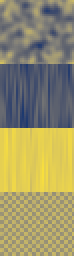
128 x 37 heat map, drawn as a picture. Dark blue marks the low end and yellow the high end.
It is made of 4 by 1 panels. Panel 1,1: middling, blotchy, strong in contrast. Panel 2,1: low, streaked downward. Panel 3,1: very high, streaked downward, faint in contrast. Panel 4,1: high, checkered.
